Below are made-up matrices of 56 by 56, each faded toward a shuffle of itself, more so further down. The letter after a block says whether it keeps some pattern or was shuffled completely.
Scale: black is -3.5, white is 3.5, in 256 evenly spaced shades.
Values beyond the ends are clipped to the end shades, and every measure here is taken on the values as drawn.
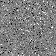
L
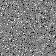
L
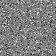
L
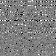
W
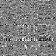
W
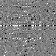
W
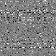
W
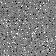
L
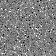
L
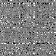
W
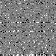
W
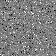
L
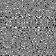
W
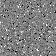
L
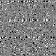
W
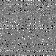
W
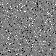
L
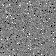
L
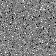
L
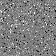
L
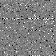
W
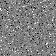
L
